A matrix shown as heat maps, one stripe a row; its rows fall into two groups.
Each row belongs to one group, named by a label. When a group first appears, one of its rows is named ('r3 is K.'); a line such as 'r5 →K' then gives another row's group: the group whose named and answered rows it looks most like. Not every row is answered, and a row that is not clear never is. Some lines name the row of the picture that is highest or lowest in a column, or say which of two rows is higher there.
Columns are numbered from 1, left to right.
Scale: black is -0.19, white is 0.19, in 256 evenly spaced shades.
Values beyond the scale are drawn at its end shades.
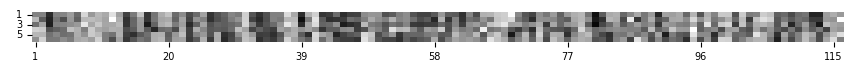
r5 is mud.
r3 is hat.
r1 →hat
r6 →mud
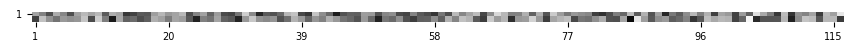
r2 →mud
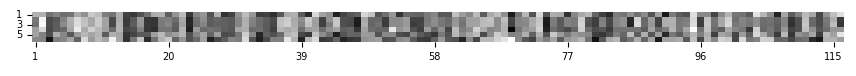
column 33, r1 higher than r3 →No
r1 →mud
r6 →hat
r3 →hat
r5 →mud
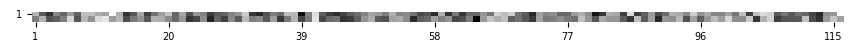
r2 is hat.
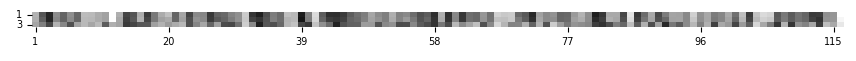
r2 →hat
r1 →hat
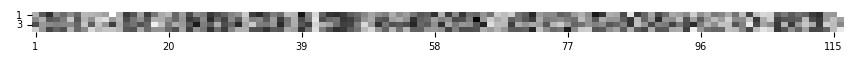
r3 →mud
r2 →hat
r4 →hat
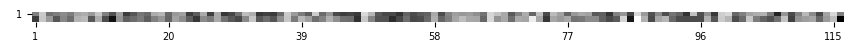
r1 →mud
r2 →mud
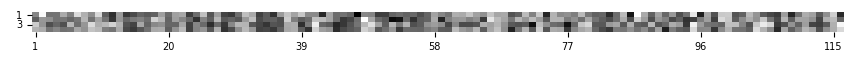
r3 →hat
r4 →mud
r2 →mud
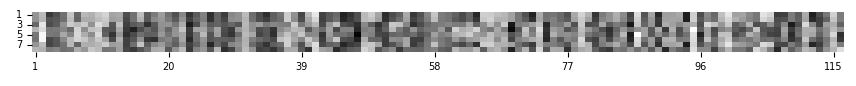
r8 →mud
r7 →hat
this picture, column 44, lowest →8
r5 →mud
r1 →hat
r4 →mud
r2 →hat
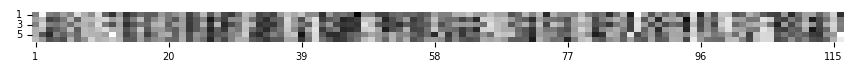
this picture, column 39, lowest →5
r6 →hat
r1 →mud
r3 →mud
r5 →hat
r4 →hat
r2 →hat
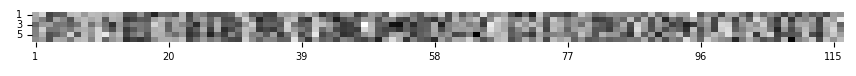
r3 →mud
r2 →mud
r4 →mud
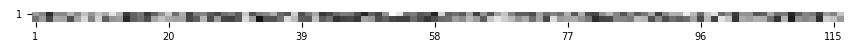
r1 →hat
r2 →mud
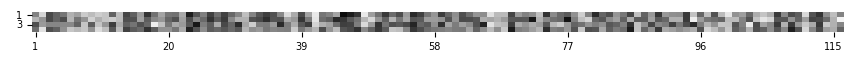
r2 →hat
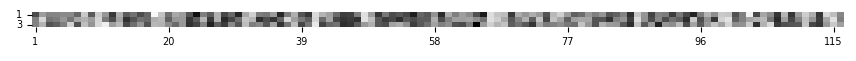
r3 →hat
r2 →mud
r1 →mud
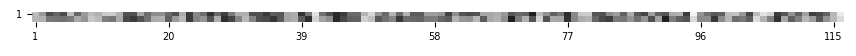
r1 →hat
